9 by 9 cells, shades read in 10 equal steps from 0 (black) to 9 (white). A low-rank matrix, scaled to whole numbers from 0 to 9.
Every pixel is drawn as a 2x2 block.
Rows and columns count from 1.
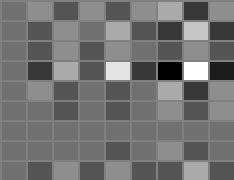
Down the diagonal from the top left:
4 3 5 3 3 4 4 3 3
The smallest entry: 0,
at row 4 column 7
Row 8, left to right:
4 4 4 4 3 4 5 3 4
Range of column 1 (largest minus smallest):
0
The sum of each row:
38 36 35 35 36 35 36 35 35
